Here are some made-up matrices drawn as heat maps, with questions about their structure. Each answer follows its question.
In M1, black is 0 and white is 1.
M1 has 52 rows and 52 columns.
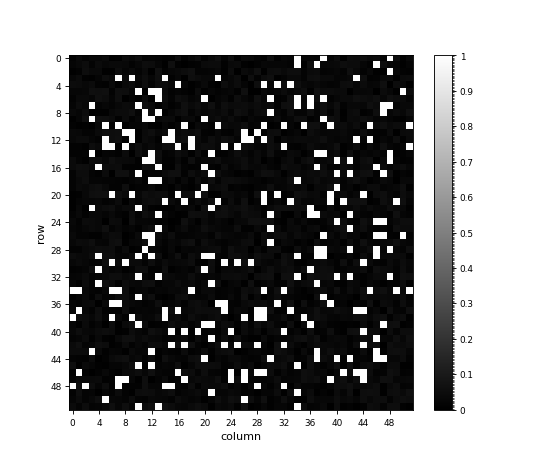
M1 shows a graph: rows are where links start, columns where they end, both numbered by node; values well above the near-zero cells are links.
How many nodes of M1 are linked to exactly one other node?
1
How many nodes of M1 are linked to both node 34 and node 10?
5
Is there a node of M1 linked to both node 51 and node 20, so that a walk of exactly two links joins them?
no
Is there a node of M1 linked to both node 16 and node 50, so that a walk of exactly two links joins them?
no
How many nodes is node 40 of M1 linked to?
6
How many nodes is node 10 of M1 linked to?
10
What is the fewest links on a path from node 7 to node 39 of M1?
2
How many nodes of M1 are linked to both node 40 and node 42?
4
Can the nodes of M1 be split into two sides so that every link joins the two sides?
yes
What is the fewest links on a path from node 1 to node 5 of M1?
4
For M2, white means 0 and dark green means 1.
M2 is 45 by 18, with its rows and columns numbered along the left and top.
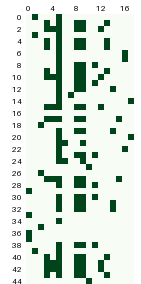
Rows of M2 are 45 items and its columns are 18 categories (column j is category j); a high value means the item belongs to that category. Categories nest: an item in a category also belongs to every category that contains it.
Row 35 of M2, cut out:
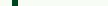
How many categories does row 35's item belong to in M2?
1
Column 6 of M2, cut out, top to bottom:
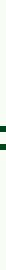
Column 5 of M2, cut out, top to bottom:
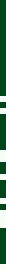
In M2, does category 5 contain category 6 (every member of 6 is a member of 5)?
yes
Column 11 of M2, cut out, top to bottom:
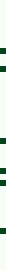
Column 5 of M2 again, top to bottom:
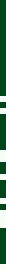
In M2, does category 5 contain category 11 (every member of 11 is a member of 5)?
yes
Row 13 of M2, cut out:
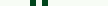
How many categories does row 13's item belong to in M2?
2
